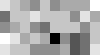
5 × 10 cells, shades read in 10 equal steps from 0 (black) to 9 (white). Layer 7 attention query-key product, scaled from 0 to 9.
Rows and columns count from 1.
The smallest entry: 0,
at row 4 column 6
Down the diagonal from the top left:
8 7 7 7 5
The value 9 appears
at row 1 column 10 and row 4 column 1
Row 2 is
4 7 7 8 7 7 7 5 8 6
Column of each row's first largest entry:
10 4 3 1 1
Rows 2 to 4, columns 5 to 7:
7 7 7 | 4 7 7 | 6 0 5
